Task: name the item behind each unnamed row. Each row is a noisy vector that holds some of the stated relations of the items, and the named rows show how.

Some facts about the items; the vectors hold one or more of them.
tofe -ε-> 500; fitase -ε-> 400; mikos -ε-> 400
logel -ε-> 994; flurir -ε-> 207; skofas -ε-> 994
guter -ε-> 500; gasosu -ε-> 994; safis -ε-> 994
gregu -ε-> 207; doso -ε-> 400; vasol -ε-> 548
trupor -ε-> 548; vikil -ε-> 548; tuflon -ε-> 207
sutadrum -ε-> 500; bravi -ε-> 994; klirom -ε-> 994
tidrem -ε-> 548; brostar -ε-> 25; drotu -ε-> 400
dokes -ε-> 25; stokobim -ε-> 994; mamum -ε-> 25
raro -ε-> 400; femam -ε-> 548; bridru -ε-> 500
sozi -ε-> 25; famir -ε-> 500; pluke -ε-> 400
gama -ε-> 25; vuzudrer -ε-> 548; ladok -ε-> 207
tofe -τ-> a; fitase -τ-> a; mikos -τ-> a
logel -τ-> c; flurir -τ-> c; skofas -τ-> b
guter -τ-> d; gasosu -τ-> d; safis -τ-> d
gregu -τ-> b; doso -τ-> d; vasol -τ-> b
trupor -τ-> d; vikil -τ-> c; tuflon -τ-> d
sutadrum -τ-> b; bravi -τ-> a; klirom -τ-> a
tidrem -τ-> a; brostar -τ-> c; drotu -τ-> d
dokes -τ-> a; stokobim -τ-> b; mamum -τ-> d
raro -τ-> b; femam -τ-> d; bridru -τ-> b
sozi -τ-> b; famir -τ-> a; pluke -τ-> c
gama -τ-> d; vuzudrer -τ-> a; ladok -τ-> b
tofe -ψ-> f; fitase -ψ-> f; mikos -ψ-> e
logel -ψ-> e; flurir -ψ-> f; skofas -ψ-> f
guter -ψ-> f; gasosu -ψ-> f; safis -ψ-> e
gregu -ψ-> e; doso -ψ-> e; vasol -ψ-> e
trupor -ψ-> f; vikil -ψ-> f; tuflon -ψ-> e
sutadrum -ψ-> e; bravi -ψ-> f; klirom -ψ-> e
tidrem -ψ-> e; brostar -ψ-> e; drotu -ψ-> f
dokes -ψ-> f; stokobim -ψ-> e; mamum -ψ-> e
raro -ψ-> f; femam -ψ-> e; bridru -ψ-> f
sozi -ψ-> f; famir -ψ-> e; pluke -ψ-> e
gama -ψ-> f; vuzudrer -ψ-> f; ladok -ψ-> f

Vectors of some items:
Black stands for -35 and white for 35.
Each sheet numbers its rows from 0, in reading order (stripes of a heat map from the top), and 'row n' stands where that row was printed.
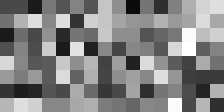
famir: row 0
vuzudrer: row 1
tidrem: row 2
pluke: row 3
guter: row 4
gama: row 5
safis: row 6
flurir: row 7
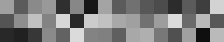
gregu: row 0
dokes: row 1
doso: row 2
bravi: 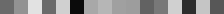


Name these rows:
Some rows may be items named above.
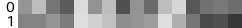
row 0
trupor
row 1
drotu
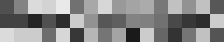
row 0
fitase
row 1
tuflon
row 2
bridru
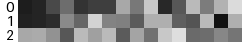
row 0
klirom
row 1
doso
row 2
trupor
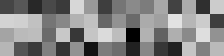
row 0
femam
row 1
vikil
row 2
tofe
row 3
sutadrum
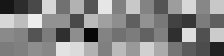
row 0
mikos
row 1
ladok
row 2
vasol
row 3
drotu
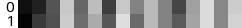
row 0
mikos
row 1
mikos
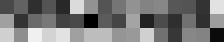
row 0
tuflon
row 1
stokobim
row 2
raro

